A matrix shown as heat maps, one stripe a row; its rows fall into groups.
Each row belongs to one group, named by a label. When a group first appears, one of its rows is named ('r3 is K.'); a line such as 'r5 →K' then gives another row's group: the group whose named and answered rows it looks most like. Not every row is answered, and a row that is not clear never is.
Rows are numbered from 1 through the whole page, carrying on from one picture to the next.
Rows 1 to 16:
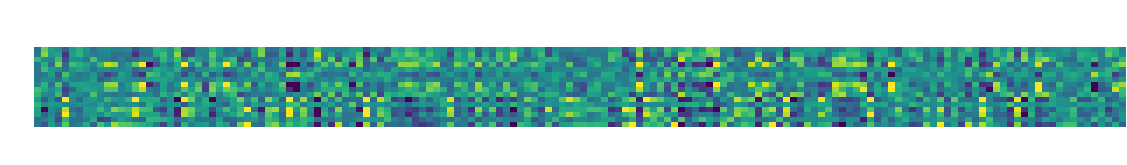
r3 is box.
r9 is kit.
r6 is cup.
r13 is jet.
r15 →cup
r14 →jet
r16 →jet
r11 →jet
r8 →kit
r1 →box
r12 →cup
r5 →box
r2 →box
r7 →cup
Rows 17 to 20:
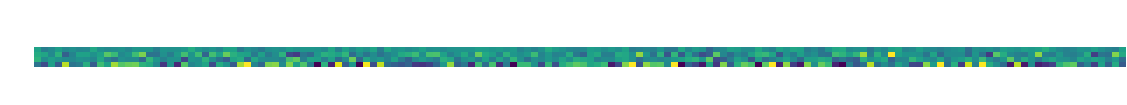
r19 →cup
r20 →jet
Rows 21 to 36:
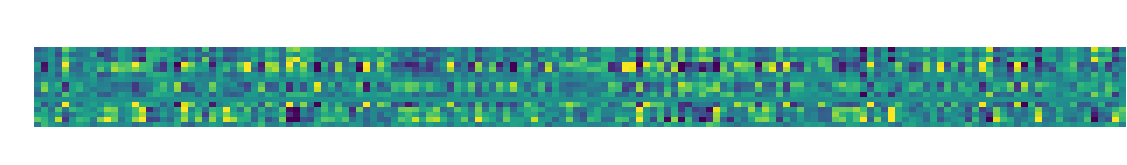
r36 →box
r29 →box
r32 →jet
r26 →cup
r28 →box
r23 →cup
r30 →cup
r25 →jet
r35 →kit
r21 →cup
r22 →cup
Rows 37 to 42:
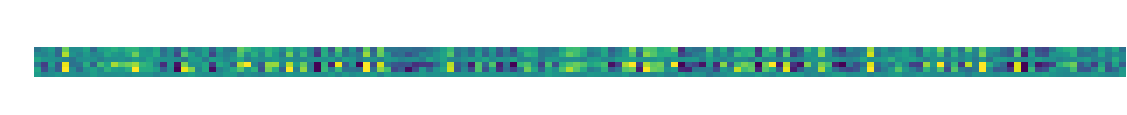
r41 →jet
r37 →jet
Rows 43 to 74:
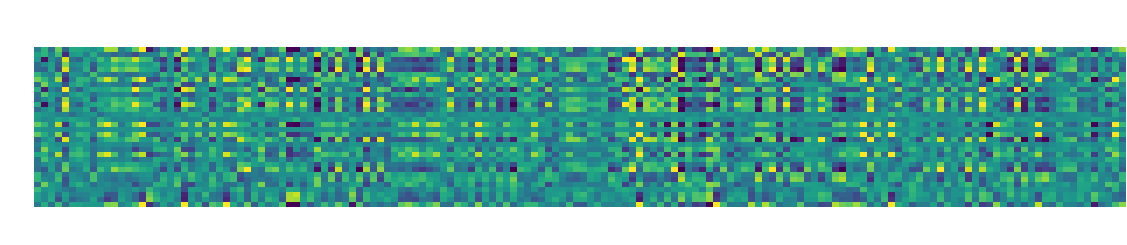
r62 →box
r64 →kit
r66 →jet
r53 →jet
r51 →jet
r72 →cup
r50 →box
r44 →box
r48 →box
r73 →cup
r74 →kit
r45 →jet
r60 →kit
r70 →box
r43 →kit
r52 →box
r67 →jet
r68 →box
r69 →box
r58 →kit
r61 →jet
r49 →kit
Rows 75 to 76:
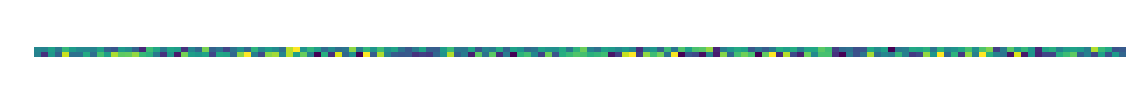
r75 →cup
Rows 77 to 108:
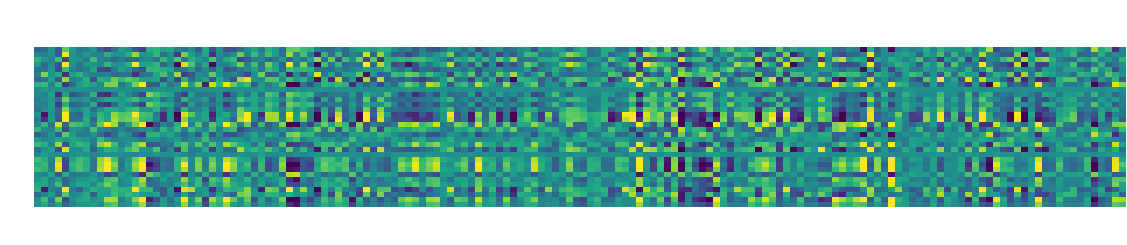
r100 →kit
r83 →jet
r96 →kit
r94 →cup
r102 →cup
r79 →box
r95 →cup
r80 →jet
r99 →kit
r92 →kit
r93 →box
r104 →kit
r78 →jet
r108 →kit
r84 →kit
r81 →cup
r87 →jet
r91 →jet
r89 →jet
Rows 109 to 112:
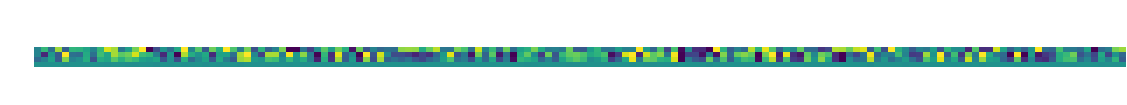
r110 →jet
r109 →kit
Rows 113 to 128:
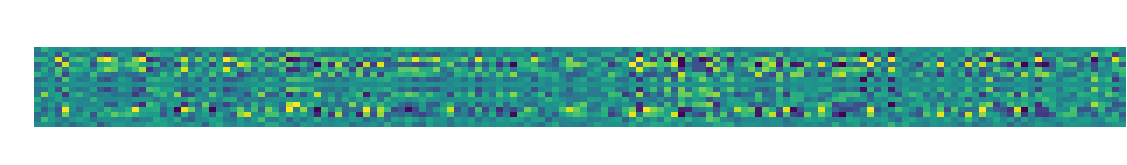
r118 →box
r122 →box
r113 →box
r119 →cup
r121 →cup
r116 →jet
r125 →jet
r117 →kit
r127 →box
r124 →cup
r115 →kit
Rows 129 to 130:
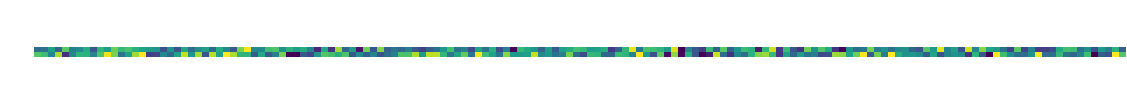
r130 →kit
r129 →jet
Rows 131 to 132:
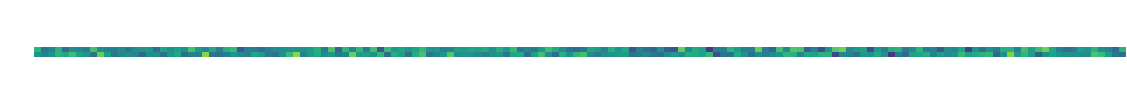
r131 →box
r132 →cup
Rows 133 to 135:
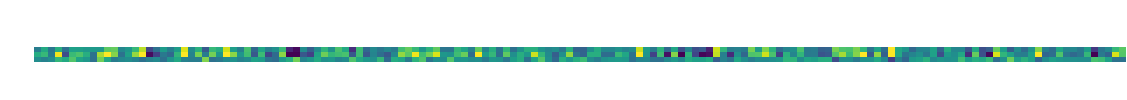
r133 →kit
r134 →kit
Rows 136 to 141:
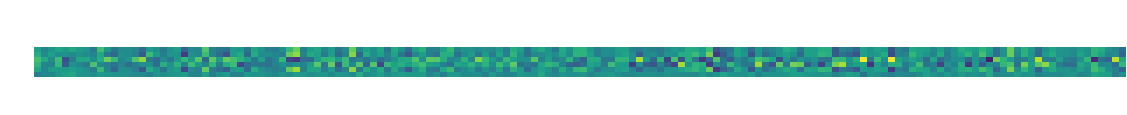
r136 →cup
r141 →cup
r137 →cup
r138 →kit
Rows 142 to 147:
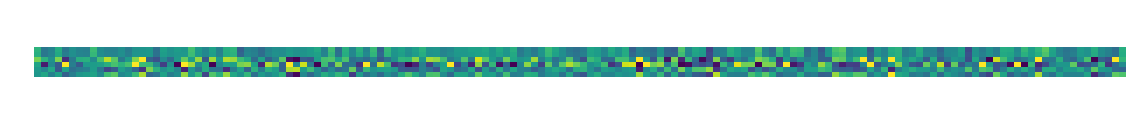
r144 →kit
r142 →box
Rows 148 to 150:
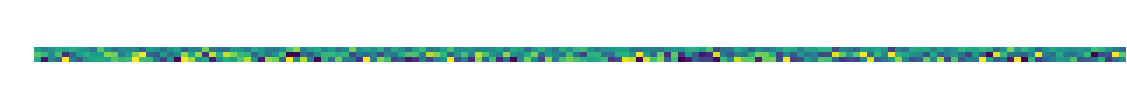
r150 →jet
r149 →kit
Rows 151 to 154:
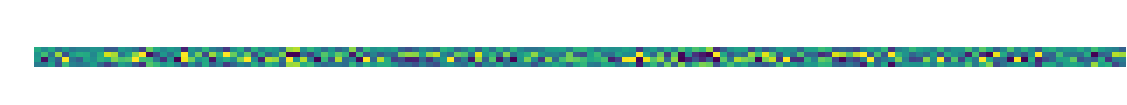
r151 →cup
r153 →jet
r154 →cup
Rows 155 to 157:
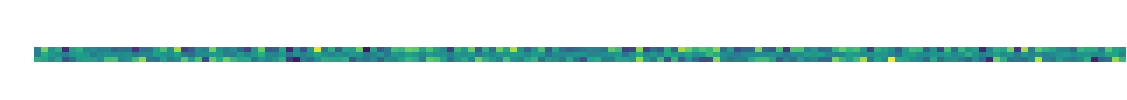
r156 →box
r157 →kit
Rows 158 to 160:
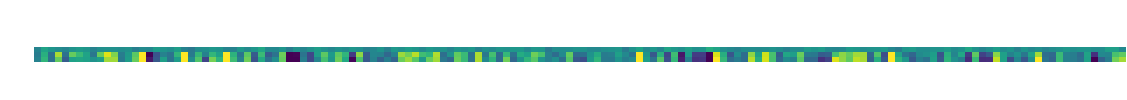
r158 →box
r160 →kit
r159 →kit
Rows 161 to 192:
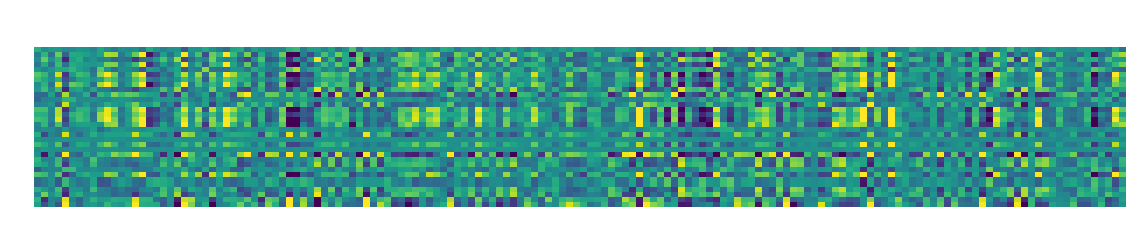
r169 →box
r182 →jet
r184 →box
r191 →jet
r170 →jet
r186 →kit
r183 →box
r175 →kit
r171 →cup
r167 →kit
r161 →cup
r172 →jet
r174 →kit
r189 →box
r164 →kit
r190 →box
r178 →jet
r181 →box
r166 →kit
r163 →box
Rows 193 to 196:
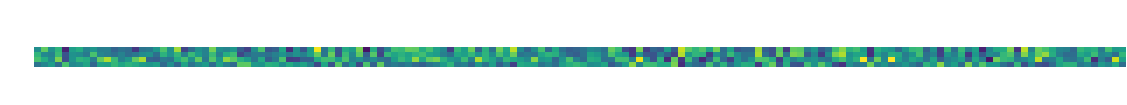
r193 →box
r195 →kit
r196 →jet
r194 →box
